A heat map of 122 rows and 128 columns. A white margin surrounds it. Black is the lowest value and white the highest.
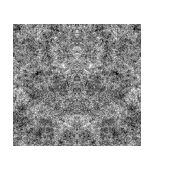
Slope: none. Odd rows or columns: none. Grain: blotchy. Average level on the scale: 50%. Histogram: bell-shaped. Mirror symmetry: left to right.
